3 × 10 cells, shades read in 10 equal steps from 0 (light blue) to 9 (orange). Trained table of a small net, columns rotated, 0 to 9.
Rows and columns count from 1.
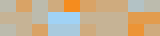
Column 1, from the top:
3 4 3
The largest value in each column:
4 6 6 5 9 6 5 5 8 7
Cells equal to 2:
1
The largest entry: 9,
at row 1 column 5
